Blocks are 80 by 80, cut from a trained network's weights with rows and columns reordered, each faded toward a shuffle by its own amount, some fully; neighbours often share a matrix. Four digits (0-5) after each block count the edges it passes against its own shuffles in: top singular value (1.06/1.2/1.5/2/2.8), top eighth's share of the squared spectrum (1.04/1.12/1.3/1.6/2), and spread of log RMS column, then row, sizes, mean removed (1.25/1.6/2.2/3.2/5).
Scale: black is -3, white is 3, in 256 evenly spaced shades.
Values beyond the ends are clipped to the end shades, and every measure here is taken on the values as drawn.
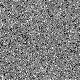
1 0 0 0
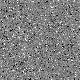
0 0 0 0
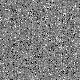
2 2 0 0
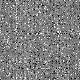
2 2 1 1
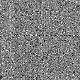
2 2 0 1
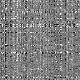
4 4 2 3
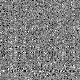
3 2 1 1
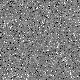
0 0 0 0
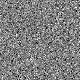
2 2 1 0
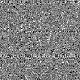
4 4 1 2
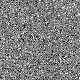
0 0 0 0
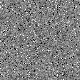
2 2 0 0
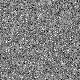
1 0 0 0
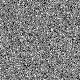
0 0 0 0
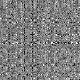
4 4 2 2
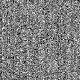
3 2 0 1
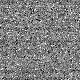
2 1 0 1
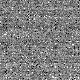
3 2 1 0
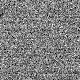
1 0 0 0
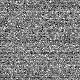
3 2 0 1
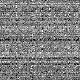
4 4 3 2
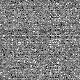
3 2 2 1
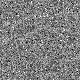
1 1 0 0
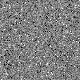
1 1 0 0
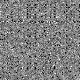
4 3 1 2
